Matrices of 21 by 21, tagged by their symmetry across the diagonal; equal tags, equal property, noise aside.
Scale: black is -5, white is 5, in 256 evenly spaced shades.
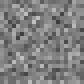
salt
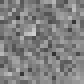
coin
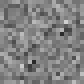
coin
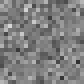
coin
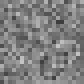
salt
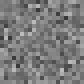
coin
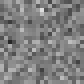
salt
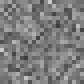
coin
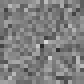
salt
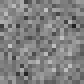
coin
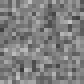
salt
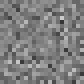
coin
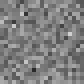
salt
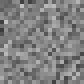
coin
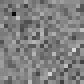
coin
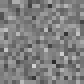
salt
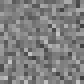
salt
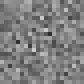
salt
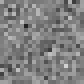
coin
